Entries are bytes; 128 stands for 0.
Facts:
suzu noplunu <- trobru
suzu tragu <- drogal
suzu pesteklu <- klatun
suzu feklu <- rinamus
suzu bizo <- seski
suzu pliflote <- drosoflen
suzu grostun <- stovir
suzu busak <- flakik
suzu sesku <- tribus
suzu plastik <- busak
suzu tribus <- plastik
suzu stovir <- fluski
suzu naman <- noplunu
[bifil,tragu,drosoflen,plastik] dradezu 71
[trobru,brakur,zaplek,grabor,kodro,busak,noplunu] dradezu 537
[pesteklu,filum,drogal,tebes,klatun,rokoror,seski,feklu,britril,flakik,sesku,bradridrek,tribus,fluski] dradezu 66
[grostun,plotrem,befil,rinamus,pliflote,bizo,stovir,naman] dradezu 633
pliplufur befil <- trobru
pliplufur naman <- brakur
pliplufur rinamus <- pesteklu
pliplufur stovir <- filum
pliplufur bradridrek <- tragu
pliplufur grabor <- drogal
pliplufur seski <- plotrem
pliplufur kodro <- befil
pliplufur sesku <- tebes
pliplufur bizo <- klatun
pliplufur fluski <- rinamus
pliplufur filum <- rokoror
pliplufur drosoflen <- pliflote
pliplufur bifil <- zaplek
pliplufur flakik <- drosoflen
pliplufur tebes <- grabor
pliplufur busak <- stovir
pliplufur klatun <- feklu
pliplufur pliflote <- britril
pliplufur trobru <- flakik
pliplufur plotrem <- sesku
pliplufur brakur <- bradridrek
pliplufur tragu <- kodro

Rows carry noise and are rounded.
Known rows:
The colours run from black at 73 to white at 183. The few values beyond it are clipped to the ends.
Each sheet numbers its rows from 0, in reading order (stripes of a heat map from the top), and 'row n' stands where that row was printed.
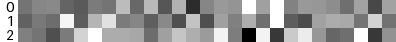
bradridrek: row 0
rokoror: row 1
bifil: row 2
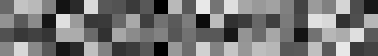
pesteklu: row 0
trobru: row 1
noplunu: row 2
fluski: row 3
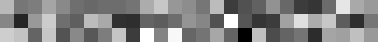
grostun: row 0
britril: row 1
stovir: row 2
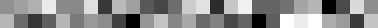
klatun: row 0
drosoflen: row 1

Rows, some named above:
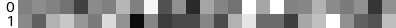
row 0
bradridrek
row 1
flakik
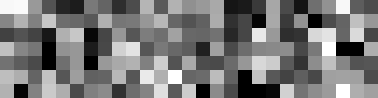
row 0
rinamus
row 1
plotrem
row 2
busak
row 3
kodro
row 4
brakur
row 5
stovir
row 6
pliflote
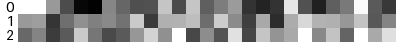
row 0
rinamus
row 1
plastik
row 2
tragu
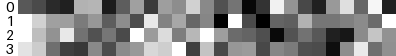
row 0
busak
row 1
befil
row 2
bizo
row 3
naman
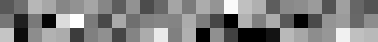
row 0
tribus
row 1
zaplek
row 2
pliflote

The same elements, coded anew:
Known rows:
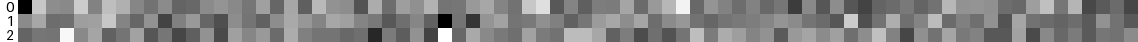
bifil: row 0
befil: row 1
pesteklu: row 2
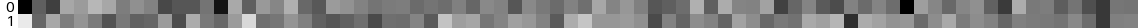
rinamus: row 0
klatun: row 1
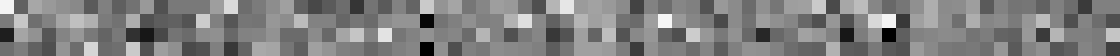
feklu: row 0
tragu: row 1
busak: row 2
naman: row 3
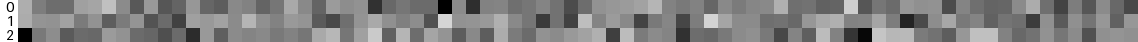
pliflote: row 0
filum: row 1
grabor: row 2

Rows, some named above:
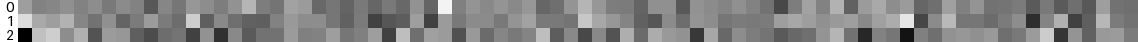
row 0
tribus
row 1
bradridrek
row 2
zaplek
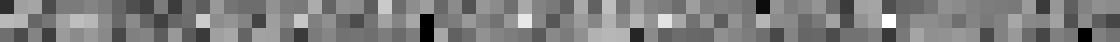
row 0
noplunu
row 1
drosoflen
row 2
bizo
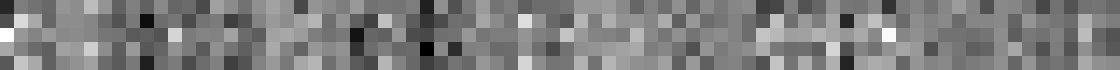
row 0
grostun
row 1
kodro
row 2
flakik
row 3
pliflote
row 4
kodro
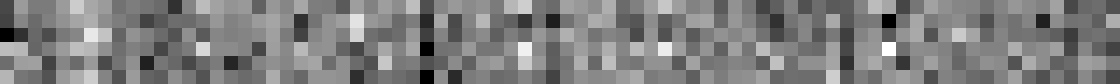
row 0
plastik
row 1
stovir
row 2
plotrem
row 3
drosoflen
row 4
brakur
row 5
pliflote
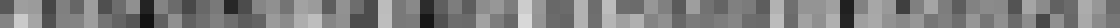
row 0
brakur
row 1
trobru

